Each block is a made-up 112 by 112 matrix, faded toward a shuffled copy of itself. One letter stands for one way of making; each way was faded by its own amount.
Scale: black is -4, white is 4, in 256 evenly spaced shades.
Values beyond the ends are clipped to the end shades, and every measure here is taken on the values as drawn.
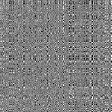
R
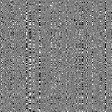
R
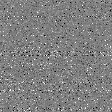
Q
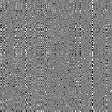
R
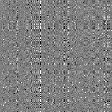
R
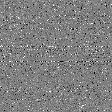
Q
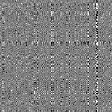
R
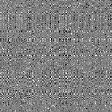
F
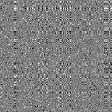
F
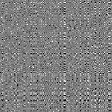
F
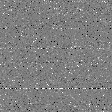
Q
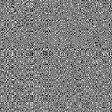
F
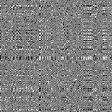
F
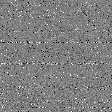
Q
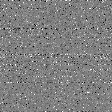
Q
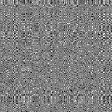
F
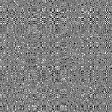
F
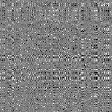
F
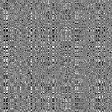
R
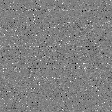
Q
